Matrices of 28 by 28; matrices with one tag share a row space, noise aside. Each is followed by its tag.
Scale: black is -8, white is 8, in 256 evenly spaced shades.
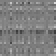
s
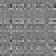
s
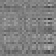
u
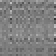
s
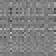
s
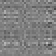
u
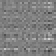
u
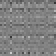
s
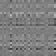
s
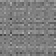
s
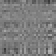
u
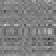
u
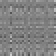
s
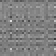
s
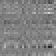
u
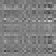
u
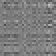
u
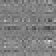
u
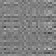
u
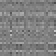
s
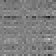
u
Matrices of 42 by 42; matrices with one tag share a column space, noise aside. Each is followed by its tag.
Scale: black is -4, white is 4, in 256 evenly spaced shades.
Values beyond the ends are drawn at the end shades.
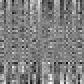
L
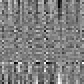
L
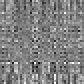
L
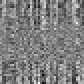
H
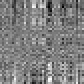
H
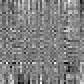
L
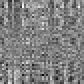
H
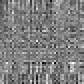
L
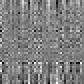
L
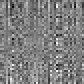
H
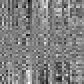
H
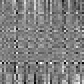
L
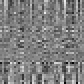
L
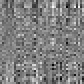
H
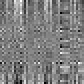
L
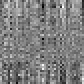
H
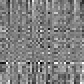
L
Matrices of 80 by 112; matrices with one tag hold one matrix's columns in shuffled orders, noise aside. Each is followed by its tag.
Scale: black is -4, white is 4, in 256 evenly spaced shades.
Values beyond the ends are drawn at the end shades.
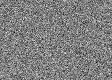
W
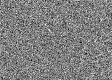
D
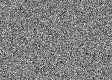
W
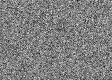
D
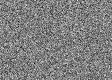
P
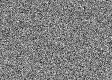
W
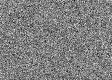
D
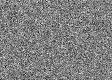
D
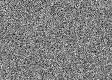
P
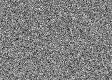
W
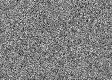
D
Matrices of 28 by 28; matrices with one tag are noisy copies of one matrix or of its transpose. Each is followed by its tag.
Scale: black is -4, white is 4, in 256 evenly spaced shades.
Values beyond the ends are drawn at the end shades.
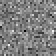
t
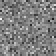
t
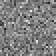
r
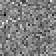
r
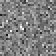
r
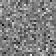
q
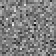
q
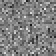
t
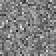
r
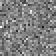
r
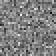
r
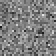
t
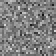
q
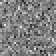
q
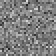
r
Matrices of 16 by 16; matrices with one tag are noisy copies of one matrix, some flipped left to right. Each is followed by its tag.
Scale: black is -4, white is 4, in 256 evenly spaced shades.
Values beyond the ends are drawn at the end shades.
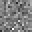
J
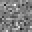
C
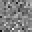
J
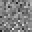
J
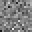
J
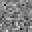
C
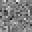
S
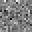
S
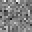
S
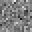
S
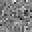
S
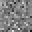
J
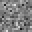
C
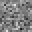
C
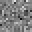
S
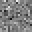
S
